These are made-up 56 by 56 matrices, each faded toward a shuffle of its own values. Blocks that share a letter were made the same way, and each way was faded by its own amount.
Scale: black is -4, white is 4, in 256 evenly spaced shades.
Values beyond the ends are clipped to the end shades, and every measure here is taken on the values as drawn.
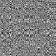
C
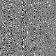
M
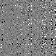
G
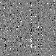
M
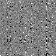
M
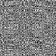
C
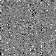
M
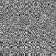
C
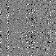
G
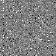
M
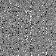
M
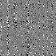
G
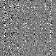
G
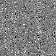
M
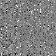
M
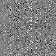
M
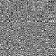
C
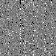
M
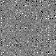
G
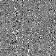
M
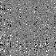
G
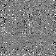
G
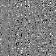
G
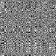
C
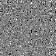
M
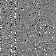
M
